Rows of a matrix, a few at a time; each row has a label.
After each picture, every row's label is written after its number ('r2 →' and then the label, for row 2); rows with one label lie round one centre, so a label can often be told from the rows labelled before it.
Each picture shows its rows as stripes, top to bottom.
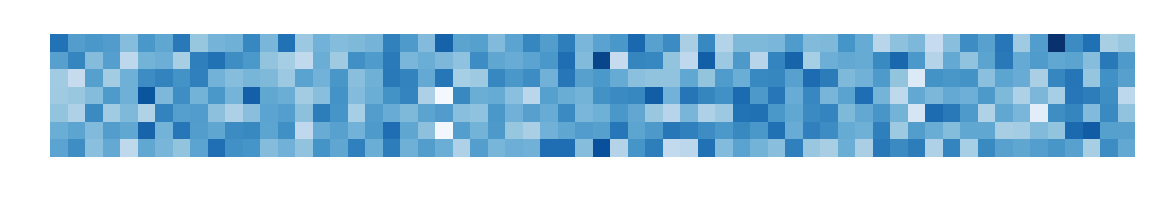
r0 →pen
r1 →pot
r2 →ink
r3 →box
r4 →ink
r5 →box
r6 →pot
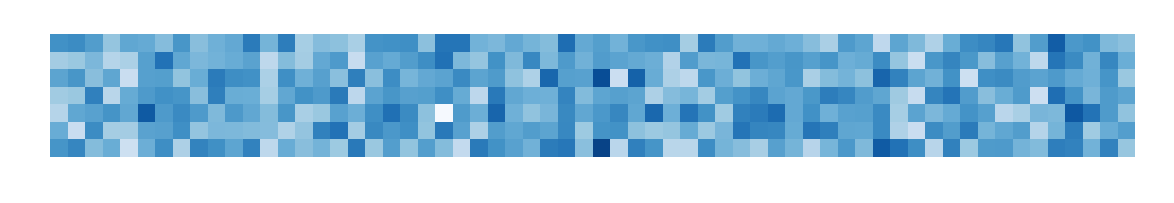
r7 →pen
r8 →ink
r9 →pot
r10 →ink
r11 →box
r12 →ink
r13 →pot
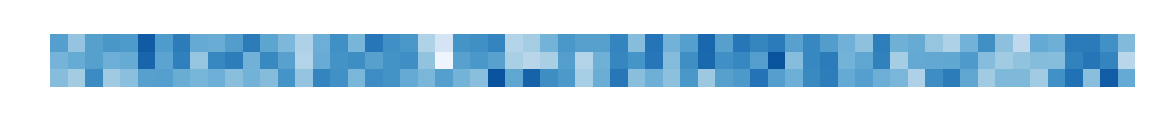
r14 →box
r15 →box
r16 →ink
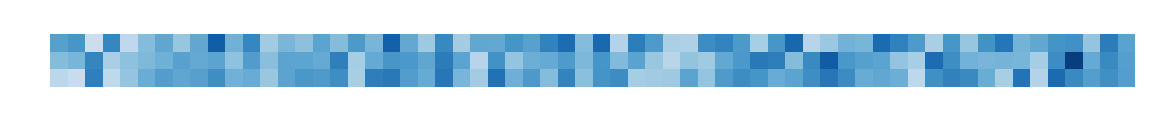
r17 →pot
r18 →ink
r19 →ink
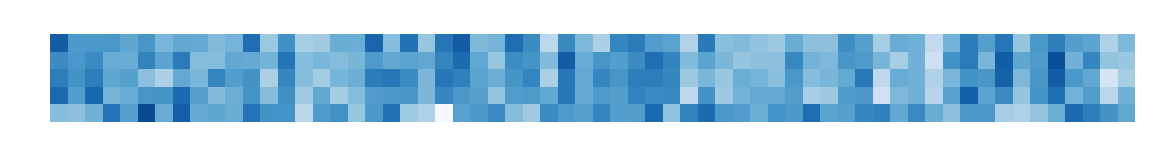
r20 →pen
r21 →pen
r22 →pen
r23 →pen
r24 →box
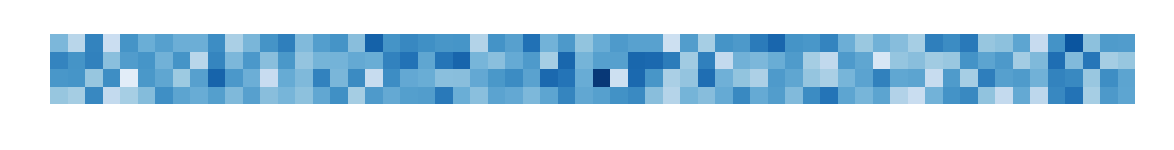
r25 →ink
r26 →pen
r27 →pot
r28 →ink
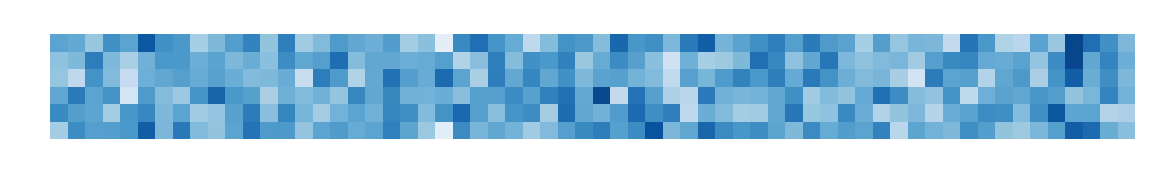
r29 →box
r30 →ink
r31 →ink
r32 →pot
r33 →pen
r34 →box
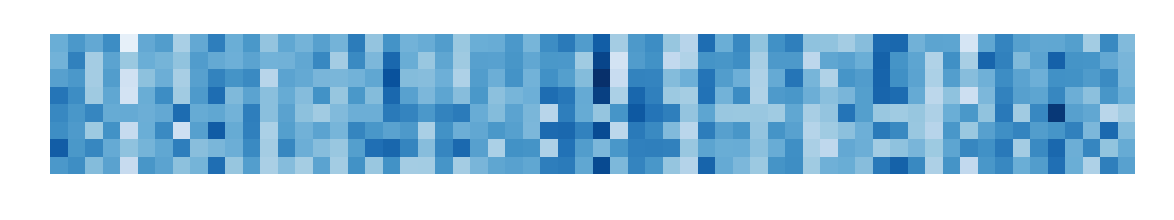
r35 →pot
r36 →pot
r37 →pot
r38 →pot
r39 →pen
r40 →pot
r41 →pen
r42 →pot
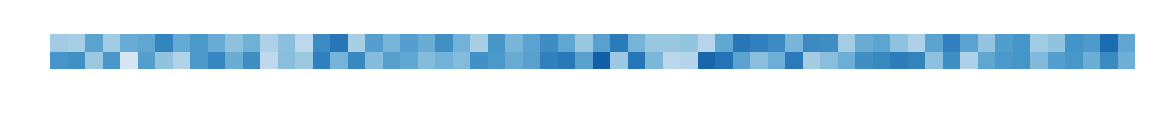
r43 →ink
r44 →pot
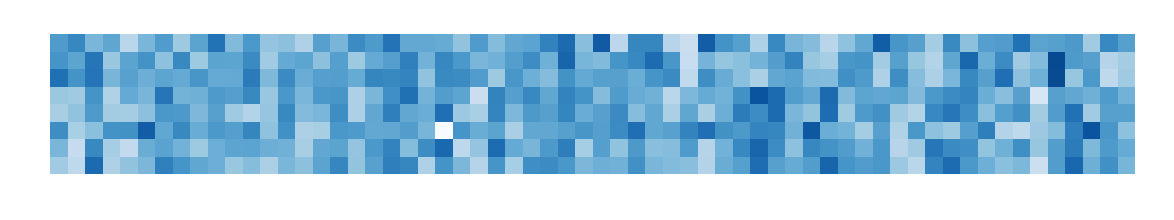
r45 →pot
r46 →pen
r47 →pen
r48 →ink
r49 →ink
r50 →box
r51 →ink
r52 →ink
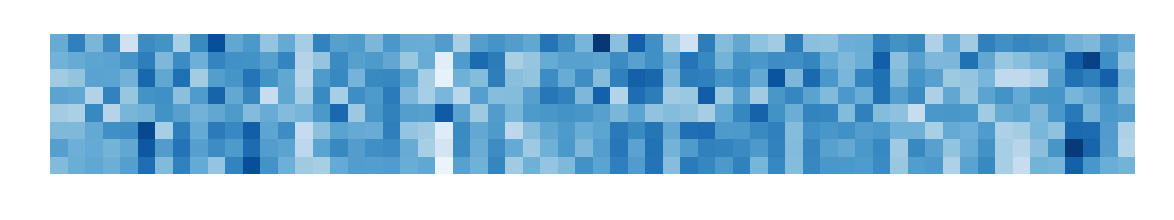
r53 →pot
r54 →box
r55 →box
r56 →pot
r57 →ink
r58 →box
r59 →box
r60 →box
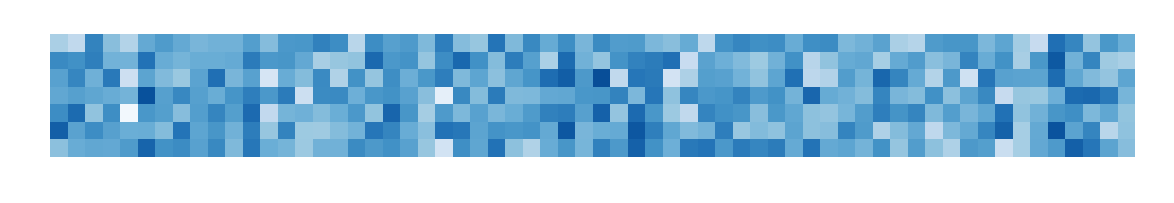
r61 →ink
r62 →pen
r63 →pot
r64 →box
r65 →pot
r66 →pen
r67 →box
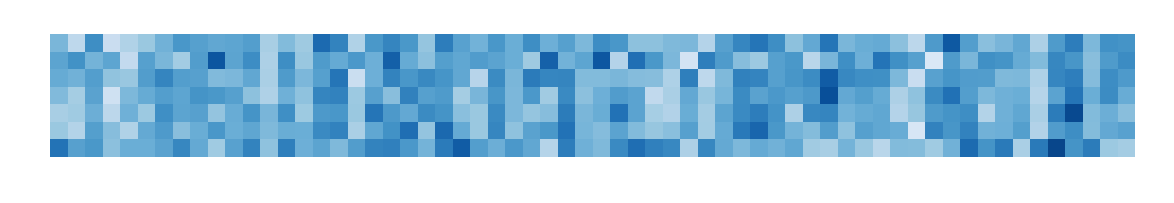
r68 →ink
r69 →pot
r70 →ink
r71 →ink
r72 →ink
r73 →ink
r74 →pen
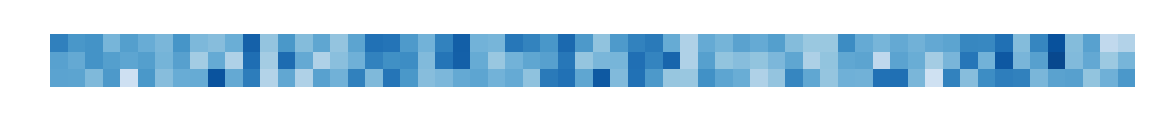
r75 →pen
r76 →pen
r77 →pot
